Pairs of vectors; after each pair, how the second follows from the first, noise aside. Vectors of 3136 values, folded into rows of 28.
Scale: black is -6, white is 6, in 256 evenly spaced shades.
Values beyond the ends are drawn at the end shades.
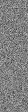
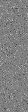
partly zeroed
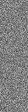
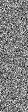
scaled up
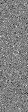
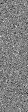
copied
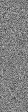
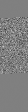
partly zeroed
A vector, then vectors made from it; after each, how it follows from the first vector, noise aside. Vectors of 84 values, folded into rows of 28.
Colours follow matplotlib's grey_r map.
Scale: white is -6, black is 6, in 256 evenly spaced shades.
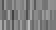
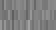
shrunk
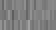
shrunk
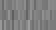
shrunk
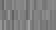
shrunk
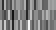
scaled up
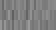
shrunk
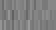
shrunk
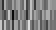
scaled up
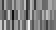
scaled up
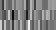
scaled up
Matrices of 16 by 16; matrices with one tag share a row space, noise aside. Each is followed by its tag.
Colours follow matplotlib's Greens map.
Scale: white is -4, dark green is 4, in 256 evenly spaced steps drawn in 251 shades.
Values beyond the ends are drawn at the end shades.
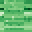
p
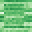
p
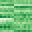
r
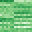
r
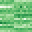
r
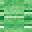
p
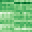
r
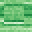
p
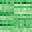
r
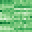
r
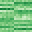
r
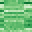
p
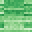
p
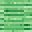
p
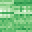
r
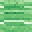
p
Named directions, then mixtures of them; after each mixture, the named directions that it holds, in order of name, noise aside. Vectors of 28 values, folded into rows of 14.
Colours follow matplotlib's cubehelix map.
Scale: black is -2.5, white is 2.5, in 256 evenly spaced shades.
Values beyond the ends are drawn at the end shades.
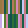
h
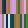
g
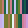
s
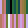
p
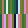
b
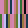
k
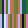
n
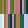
h, s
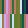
n, s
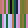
b, k, p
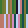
b, n, s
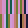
k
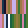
g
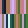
g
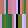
b
